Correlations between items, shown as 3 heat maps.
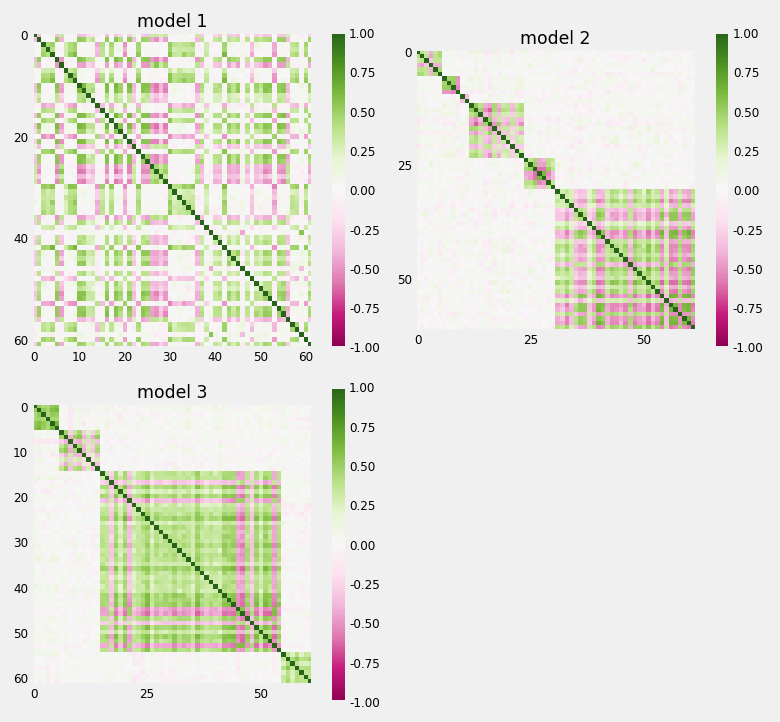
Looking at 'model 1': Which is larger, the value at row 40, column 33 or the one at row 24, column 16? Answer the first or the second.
the second
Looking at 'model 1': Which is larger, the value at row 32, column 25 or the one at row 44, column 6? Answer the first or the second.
the first
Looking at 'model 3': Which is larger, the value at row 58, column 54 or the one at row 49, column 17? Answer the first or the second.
the first
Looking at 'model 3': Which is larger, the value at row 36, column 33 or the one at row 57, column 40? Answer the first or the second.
the first
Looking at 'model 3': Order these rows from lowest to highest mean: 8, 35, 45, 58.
45, 8, 58, 35
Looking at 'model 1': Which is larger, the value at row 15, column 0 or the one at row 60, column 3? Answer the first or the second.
the second
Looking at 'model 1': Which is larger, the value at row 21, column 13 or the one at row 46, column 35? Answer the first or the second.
the first
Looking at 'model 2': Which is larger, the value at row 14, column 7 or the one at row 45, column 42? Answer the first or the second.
the second
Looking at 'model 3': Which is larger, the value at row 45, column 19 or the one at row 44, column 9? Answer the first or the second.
the second
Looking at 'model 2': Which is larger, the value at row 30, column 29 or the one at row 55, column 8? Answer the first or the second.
the first
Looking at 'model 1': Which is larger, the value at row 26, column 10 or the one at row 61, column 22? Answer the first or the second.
the second
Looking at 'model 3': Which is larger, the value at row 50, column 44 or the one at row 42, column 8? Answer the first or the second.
the first
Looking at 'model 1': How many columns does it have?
62
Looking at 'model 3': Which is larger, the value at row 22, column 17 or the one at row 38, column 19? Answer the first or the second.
the second
